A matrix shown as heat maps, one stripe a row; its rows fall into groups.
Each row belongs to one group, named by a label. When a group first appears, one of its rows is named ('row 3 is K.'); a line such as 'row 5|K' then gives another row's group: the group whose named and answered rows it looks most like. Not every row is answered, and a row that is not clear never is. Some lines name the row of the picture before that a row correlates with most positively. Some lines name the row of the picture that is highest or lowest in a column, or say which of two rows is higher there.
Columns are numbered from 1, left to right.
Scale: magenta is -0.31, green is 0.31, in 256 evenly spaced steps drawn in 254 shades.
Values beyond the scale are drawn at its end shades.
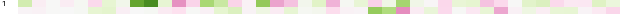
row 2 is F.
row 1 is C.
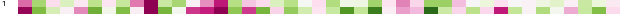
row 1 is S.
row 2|S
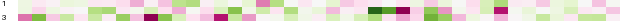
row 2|F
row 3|S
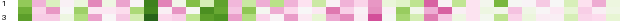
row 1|C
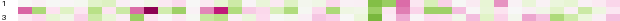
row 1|F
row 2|S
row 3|F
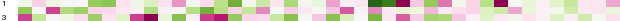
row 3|S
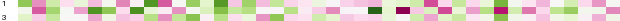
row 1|C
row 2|F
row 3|C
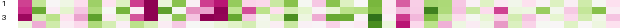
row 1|S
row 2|S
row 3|S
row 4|F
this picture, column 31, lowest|4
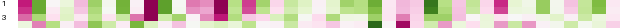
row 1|S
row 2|S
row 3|S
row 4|F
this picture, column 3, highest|4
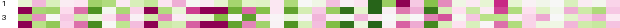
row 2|S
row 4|S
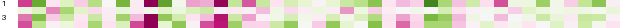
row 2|C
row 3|S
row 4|S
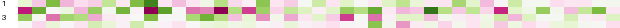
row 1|C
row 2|S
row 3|C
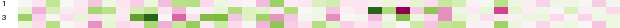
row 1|C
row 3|C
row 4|C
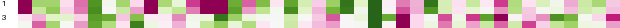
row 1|S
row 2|S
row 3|F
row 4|F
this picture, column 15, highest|3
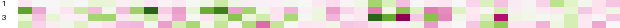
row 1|F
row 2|C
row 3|F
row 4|C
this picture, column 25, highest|1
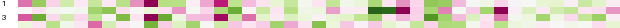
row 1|S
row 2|F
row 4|C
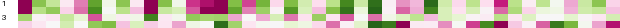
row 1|S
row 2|S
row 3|C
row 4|F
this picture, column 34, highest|4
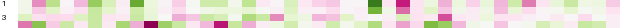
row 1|F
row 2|F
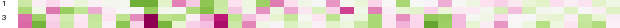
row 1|C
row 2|C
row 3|S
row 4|S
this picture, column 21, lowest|2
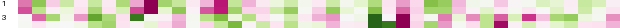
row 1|S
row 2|S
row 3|F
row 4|F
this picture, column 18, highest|4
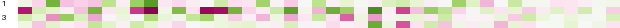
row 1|C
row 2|S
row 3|C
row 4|F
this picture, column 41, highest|2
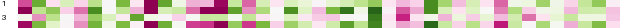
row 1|S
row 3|F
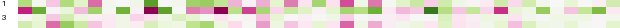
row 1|C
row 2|S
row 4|C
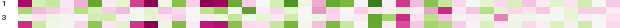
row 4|S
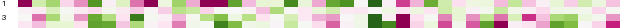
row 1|S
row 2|C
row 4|F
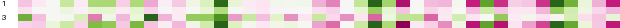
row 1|F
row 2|F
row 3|C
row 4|F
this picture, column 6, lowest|3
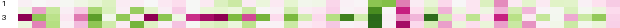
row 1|F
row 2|F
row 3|S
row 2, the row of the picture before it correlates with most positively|4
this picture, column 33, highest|3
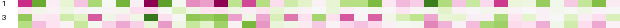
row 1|S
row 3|C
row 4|C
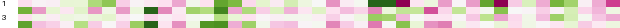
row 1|F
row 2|C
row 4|C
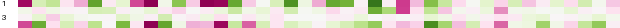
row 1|S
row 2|F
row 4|S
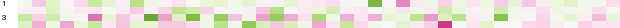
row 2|C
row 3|C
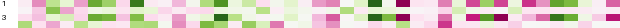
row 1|F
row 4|C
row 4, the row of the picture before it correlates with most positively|4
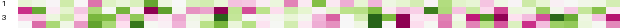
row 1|C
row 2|S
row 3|F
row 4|F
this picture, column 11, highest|2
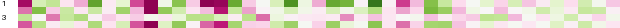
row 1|S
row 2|S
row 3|C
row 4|S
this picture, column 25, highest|2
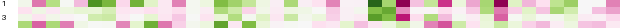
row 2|F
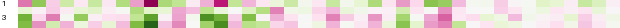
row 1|S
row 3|C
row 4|C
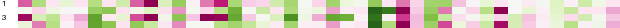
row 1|S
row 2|F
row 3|S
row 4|F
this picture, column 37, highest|2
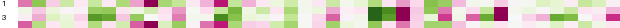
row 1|S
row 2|F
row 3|F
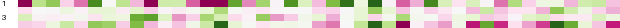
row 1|S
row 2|F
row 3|C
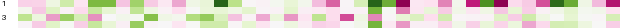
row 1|F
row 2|F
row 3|C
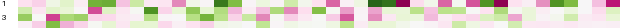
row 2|C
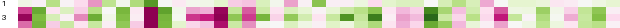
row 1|C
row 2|S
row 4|S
